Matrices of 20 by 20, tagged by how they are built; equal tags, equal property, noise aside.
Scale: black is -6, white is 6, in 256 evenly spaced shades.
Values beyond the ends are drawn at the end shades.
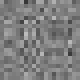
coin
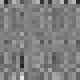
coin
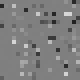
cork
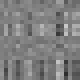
coin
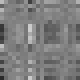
coin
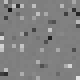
cork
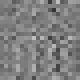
coin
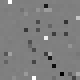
cork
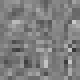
coin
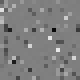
cork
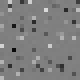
cork
